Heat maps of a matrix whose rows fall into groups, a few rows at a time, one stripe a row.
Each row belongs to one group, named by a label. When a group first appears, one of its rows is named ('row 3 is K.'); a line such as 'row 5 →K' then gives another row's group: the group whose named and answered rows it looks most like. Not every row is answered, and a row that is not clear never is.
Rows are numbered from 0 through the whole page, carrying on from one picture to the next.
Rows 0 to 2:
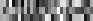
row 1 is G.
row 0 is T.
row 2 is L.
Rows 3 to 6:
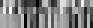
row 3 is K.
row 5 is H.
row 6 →H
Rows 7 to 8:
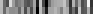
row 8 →H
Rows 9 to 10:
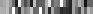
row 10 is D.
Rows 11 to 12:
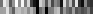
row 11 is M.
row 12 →G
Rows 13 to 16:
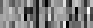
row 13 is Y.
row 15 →H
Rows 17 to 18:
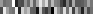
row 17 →D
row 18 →M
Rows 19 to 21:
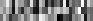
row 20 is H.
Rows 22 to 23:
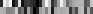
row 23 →H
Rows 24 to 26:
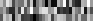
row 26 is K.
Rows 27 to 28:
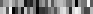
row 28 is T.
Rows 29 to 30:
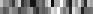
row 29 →L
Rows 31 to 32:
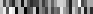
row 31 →L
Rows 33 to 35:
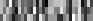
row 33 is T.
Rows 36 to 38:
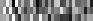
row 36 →G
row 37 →T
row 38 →D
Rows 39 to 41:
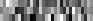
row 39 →G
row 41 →L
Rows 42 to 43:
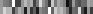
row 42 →D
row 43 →H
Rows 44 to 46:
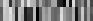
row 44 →D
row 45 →K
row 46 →K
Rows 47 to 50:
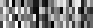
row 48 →M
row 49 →T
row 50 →M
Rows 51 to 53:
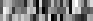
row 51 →Y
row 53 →M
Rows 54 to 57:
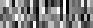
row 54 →G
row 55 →G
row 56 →M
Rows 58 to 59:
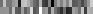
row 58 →M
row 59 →D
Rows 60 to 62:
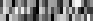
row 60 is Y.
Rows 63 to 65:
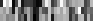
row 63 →K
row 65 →H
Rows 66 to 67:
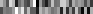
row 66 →T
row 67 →M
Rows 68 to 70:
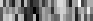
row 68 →L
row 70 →K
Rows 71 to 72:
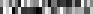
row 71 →D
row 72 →K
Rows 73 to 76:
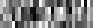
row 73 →D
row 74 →L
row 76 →D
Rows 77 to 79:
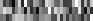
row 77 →L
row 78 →H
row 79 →M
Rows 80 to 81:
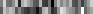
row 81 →K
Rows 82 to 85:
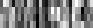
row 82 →Y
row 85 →T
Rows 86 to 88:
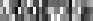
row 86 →Y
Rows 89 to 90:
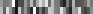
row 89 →D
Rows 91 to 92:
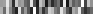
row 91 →G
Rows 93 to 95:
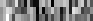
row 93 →H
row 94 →Y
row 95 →G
